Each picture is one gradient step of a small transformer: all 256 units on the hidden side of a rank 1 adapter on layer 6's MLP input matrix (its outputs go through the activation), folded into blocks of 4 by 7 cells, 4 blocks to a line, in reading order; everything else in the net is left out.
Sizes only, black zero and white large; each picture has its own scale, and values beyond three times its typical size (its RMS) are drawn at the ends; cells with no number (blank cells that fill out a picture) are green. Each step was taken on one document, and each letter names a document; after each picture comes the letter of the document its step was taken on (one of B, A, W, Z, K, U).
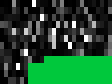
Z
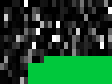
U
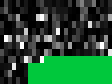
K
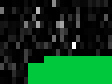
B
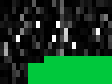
B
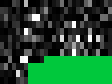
U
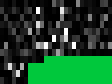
B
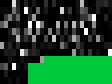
Z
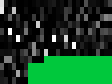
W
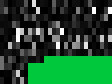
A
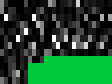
W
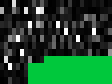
Z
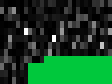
W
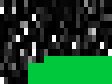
W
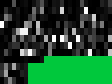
Z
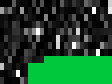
A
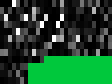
U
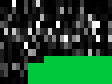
Z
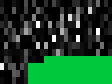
B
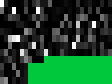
W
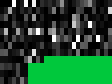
A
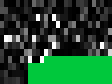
K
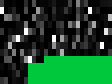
W
